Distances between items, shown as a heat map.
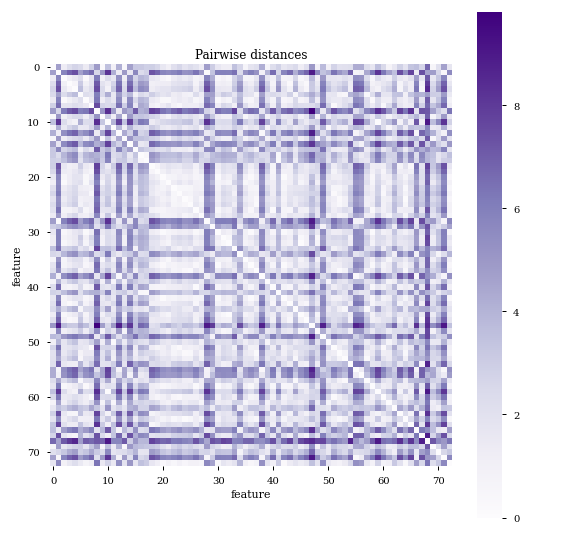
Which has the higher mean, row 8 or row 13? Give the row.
8
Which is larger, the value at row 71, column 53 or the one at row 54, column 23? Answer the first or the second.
the first
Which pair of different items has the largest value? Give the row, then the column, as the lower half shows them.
47, 8
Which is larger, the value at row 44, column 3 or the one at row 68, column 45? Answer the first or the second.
the second
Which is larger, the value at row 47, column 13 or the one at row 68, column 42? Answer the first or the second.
the second
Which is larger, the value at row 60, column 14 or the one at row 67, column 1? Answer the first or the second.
the second
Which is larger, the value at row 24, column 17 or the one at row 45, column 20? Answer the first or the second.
the first
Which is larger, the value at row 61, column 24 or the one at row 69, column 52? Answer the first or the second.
the second
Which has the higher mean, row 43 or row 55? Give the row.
55
